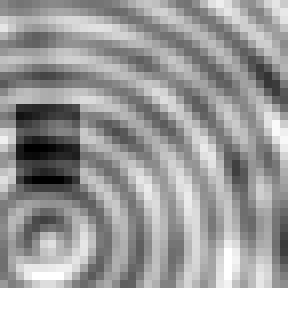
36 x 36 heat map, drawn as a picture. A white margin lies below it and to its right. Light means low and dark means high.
Ninth with the highest average: middle left. Rings: centred on the bottom left. Odd patch: higher, in the middle left. Odd rows or columns: none. Mirror symmetry: none.
